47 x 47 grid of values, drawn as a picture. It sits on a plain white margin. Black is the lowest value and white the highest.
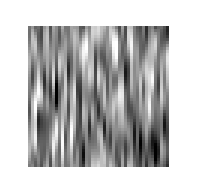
The halves do not mirror each other. The grain runs up and down. The top middle is the ninth with the highest average. The ninth with the lowest average is the bottom right.
